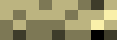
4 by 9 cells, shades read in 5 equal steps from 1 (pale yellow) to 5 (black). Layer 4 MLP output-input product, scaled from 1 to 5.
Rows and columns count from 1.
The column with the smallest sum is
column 9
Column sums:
10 11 10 11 11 10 10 12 9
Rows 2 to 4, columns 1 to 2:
2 3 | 3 2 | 3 4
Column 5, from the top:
2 2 3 4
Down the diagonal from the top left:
2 3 3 3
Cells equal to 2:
16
